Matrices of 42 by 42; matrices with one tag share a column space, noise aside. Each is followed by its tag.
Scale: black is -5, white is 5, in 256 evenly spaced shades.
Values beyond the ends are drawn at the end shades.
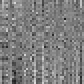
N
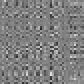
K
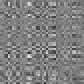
K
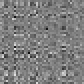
K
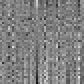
N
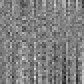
N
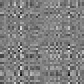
K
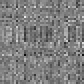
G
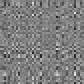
K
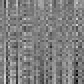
N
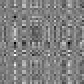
G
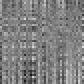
N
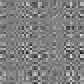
K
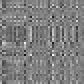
G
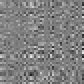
K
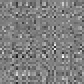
K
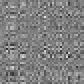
K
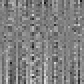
N
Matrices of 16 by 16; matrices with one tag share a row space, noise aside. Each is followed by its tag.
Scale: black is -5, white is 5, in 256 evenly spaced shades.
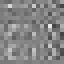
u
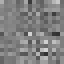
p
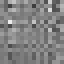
u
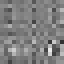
u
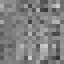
p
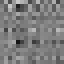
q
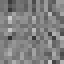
u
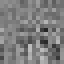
p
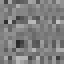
q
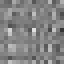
u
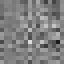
p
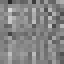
u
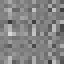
u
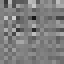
q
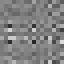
u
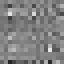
u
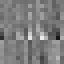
p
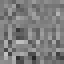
q
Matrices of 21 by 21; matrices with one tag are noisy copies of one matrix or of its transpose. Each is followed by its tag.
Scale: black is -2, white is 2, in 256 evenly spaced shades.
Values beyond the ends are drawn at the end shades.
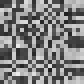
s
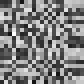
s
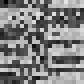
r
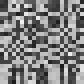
s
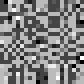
s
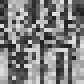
r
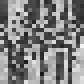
r
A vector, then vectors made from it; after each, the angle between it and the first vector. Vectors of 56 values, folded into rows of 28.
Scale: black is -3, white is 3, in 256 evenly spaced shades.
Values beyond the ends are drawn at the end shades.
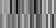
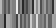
partly opposed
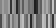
nearly parallel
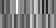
nearly opposite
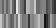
partly opposed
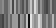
partly opposed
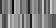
orthogonal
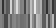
nearly opposite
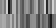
orthogonal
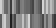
partly aligned
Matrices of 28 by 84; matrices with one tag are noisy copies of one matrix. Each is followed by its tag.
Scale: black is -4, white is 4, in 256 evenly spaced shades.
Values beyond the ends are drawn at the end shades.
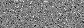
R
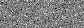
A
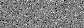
A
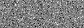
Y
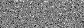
R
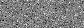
A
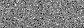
Y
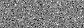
Y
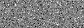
Y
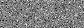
A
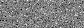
A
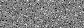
A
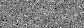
A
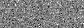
Y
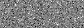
Y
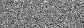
R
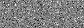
Y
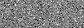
Y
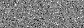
Y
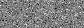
A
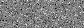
A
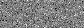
A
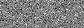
A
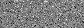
R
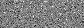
R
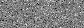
A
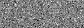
Y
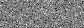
A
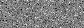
A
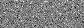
R
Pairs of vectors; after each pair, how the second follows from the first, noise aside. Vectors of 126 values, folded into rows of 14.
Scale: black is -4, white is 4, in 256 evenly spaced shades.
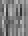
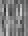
negated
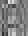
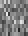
shuffled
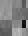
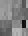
copied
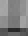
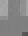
partly zeroed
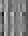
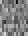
shuffled
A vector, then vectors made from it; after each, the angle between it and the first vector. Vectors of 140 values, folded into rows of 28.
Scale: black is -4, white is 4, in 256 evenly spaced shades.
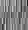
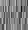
nearly parallel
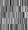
orthogonal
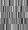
partly aligned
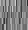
nearly parallel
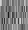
orthogonal
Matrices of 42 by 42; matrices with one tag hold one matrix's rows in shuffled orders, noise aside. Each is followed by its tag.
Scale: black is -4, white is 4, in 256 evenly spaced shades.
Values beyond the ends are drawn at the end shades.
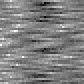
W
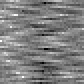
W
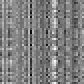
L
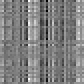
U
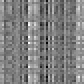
U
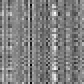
L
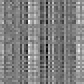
U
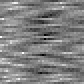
W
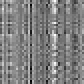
L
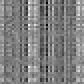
U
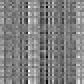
U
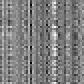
L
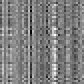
L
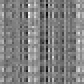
U
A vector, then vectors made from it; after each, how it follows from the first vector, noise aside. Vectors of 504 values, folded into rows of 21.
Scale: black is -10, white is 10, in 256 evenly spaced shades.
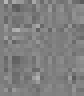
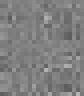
reversed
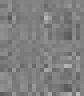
reversed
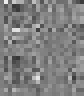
scaled up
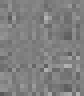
reversed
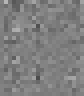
sign-scrambled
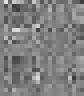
scaled up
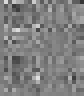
scaled up
